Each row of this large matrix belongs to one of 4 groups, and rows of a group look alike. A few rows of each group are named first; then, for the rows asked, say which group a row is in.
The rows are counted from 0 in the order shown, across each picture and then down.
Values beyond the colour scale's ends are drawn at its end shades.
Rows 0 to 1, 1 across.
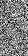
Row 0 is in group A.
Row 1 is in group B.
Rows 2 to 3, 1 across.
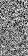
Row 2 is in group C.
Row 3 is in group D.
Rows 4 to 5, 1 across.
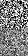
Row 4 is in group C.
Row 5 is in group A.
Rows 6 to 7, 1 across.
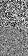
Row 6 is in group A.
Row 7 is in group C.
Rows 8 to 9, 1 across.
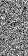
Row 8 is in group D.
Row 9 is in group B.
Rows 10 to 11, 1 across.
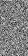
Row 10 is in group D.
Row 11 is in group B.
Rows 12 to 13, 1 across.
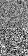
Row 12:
C
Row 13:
D
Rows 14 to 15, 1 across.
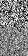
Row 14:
B
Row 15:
C
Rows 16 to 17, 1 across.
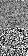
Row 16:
A
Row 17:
C
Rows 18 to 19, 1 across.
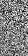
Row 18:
B
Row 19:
A
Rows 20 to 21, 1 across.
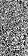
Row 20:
C
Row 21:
A
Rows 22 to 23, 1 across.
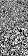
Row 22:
B
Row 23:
C
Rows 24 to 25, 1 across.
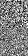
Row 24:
C
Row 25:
B
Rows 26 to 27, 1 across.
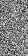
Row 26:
B
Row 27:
A
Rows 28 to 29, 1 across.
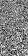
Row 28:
B
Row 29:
D
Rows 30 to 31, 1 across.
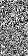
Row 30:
B
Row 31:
D
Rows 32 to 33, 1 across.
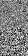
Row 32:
B
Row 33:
C
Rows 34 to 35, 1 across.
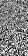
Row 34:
B
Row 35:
B
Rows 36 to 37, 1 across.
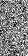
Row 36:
D
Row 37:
A
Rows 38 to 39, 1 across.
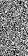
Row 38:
C
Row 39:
A
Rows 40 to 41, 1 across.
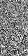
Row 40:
A
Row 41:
D
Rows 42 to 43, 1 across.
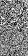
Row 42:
D
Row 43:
C
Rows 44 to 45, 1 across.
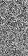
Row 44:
D
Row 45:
A
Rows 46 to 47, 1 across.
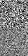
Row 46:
B
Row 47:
A
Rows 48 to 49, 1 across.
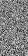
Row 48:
B
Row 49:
B
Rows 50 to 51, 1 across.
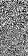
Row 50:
B
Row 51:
A
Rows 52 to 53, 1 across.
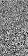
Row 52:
B
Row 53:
A
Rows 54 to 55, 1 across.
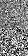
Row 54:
A
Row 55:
B
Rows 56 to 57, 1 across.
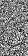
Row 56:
B
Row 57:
C
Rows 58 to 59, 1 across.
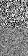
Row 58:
A
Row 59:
C
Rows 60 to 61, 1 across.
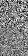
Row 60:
B
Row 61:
C
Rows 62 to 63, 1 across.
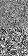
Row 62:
A
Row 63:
D
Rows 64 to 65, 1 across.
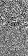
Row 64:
D
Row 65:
A
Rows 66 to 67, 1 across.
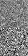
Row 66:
D
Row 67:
A
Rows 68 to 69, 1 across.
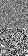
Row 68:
B
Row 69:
D
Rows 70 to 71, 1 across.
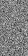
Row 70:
B
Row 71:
C
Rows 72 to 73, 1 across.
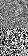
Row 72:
C
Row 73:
A
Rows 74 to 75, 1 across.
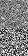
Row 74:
D
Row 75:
B
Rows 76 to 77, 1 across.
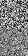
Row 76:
B
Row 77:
C
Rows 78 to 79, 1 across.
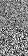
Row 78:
A
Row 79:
B
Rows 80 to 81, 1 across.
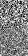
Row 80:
C
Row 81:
D
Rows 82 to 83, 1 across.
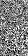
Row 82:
D
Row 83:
A
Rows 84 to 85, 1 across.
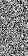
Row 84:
C
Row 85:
B
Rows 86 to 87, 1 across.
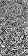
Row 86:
D
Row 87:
D
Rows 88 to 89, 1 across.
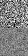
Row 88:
A
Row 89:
B
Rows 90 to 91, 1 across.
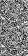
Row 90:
D
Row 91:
D
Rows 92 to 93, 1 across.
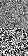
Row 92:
A
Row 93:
B
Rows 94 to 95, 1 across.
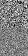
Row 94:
C
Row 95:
B
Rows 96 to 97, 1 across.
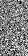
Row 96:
C
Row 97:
A
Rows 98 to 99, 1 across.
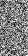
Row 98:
D
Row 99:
D
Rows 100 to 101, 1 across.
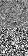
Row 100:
D
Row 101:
B
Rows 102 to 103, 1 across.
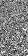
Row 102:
B
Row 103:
D
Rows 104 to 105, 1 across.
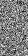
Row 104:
B
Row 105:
D
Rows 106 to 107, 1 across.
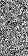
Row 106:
D
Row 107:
A
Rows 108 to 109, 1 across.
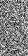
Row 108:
A
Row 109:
D
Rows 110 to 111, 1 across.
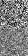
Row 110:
D
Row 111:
D
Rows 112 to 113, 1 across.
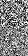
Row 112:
D
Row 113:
A
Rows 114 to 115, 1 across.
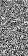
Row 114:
D
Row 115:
B
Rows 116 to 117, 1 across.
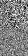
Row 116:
A
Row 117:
B
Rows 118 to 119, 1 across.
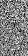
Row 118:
A
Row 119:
C
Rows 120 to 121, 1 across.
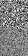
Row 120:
B
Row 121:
C
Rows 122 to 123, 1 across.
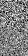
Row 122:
B
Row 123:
C
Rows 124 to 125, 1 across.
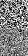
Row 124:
D
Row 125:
C
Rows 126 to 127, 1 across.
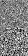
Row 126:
D
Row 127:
C
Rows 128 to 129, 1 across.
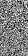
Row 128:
C
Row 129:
C
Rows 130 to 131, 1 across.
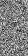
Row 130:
D
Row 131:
B
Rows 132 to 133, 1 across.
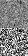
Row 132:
C
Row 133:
B
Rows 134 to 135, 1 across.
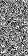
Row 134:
D
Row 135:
D
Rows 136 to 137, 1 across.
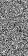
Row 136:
C
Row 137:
B
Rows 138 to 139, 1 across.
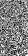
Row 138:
C
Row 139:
D
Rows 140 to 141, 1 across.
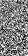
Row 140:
B
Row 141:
D
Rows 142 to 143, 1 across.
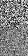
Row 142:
A
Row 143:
A
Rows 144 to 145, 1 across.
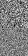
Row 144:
C
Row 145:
B
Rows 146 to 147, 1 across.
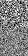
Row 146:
C
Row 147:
B
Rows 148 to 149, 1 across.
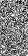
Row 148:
B
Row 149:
D
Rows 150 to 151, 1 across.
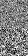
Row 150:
B
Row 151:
D
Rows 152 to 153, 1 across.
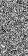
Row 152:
B
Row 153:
D
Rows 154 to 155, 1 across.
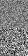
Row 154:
B
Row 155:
A
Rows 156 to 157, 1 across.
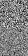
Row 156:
B
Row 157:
C
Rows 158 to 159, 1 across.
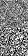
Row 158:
D
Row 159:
C
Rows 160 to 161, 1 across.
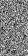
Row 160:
B
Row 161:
D
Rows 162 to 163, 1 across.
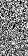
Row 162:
C
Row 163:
B
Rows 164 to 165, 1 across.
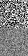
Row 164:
A
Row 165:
A
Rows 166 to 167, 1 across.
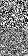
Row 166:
B
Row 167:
D
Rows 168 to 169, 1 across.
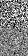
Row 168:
A
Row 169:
C
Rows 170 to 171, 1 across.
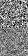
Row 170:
C
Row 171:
D
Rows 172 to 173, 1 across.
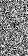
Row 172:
A
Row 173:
D
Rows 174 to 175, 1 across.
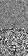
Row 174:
A
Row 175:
A
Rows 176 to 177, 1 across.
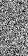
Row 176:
B
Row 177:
A
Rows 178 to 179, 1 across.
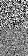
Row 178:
A
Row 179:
A
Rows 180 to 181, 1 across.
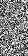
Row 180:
A
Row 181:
B
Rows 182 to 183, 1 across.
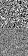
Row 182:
C
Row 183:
B
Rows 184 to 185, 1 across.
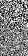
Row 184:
C
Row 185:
C
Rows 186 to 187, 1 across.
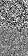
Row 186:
D
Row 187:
C
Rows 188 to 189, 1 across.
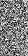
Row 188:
D
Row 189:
A
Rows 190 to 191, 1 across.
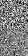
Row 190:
B
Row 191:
A
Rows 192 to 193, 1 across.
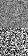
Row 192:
C
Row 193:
A
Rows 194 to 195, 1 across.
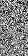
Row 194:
B
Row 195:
B
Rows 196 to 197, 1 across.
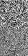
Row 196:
D
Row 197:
A
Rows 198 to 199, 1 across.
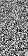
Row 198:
B
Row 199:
B
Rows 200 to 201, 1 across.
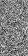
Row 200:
D
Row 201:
D
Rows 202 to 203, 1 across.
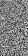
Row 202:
D
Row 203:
C
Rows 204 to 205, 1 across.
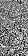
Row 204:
C
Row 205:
C
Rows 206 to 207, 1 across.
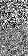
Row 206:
A
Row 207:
D
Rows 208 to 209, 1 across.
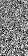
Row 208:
C
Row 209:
B
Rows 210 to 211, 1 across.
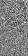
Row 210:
D
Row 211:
C
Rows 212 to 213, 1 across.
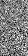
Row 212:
D
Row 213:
C
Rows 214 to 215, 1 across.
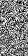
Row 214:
B
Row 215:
B
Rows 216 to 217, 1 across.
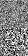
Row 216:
B
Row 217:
A
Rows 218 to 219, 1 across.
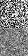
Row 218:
A
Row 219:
D
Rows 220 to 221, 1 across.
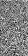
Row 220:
D
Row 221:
A
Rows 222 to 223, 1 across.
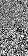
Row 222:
C
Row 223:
B
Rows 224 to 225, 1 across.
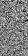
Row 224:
B
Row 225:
C
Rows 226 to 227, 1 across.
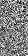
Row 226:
B
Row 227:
D
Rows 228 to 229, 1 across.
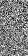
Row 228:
B
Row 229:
D
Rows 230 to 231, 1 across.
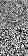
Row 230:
D
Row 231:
B
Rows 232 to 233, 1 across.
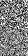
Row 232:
D
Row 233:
C
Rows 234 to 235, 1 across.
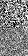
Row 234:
A
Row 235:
D
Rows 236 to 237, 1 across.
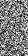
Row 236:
C
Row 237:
D
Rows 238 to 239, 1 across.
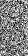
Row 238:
C
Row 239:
D
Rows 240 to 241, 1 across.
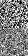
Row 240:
C
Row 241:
D
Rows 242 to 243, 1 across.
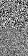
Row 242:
B
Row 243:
A
